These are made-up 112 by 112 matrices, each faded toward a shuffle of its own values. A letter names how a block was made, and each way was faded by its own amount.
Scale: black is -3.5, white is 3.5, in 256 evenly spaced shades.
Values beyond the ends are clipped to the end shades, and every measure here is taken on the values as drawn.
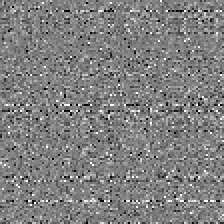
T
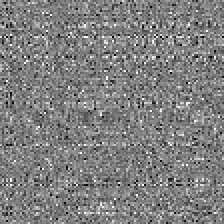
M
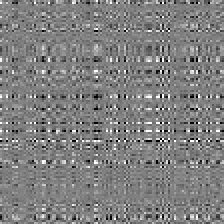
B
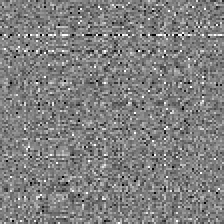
M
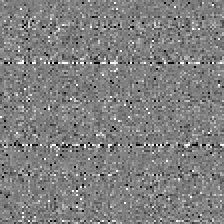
T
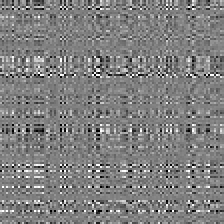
B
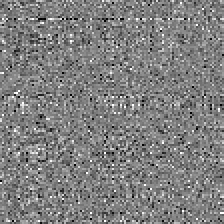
M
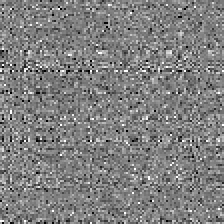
M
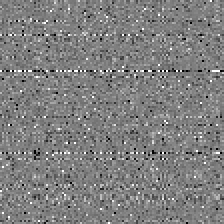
T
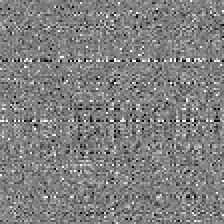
T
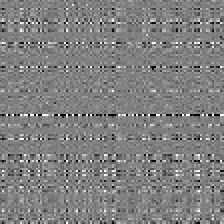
B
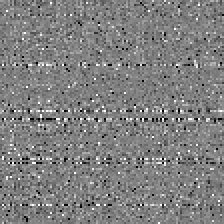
T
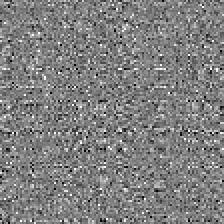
M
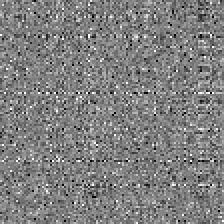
M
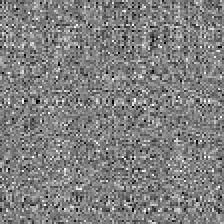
M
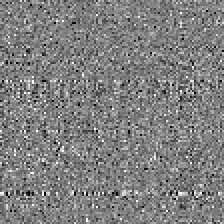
M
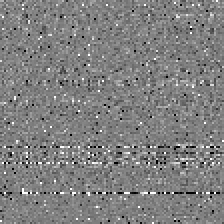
T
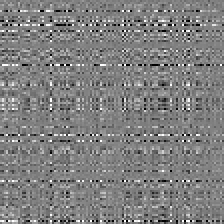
B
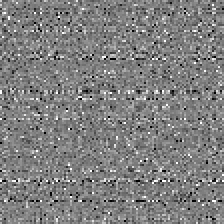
T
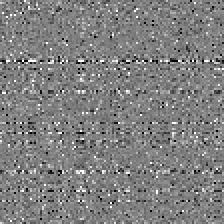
T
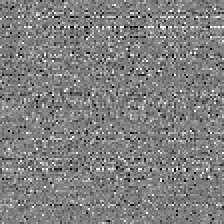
T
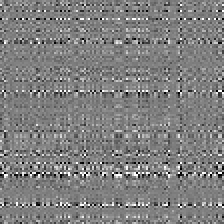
B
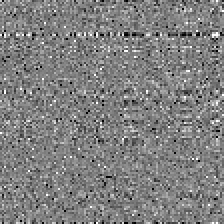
M
